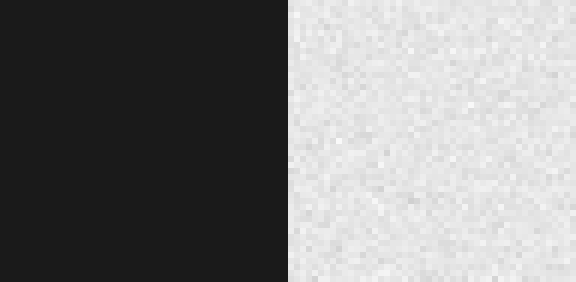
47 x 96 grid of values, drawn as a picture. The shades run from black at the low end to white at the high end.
It is made of 1 by 2 panels. Panel 1,1: very low, flat. Panel 1,2: very high, fine-grained, faint in contrast.
